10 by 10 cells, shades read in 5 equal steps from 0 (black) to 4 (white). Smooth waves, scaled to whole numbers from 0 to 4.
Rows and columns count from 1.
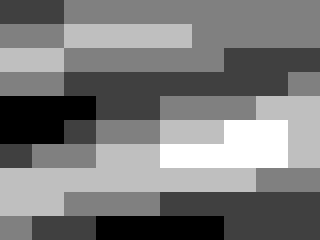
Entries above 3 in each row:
0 0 0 0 0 2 4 0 0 0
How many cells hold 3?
24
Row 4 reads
2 2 1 1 1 1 1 1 1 2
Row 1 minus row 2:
-1 -1 -1 -1 -1 -1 0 0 0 0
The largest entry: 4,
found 6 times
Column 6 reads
2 3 2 1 2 3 4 3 1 0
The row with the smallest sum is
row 10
